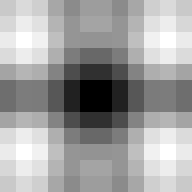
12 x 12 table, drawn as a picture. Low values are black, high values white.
Mirror symmetry: left to right and top to bottom. Slope: none. Grain: blotchy. Seam: none. Ninth with the lowest average: centre. Stripes: none.
